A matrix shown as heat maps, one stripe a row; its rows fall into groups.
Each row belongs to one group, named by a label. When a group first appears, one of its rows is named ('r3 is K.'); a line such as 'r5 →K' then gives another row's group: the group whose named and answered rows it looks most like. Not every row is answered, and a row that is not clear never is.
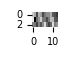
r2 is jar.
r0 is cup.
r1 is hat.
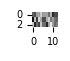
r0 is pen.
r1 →cup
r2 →hat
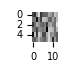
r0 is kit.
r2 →kit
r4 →cup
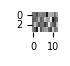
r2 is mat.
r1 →pen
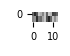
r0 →pen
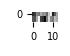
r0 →pen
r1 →kit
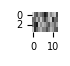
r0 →hat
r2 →jar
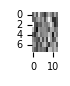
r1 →pen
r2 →hat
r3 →jar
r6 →jar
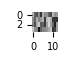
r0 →jar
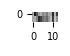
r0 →pen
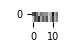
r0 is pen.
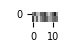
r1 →cup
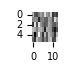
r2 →cup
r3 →cup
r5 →kit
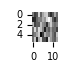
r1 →pen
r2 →hat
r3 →cup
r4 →kit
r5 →cup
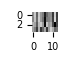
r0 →cup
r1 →cup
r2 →cup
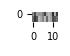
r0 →pen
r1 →pen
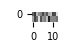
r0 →kit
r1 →jar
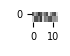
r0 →mat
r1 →jar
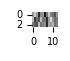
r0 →mat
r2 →hat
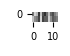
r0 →mat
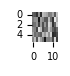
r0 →jar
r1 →mat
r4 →pen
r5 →cup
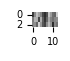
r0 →kit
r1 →mat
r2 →cup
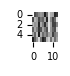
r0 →hat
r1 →mat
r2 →mat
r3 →mat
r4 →mat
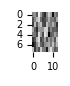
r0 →cup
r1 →kit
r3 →jar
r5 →kit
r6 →kit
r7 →hat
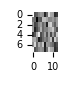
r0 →hat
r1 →jar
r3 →hat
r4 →kit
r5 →mat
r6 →cup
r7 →hat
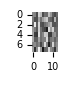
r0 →cup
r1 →jar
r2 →cup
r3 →hat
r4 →jar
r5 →jar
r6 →jar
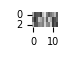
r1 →pen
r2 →pen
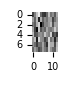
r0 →kit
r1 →mat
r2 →kit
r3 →jar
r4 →pen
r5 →cup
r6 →hat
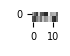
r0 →hat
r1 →pen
